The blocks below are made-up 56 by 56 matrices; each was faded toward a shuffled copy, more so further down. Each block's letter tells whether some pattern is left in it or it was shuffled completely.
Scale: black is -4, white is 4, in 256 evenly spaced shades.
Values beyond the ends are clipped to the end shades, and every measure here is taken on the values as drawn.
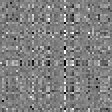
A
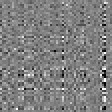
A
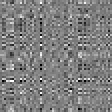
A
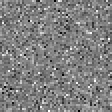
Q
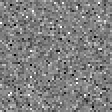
Q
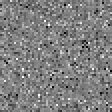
Q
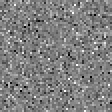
Q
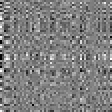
A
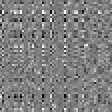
A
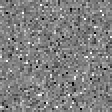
Q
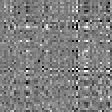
A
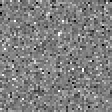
Q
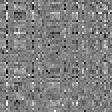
A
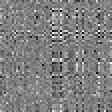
A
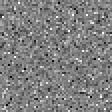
Q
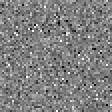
Q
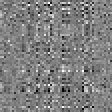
A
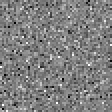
Q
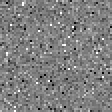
Q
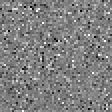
Q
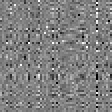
A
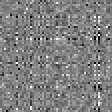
A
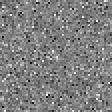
Q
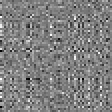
A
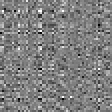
A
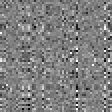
A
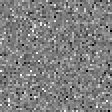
Q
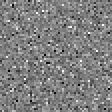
Q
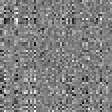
A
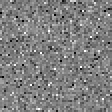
Q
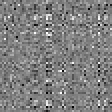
A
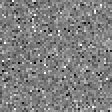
Q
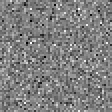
Q
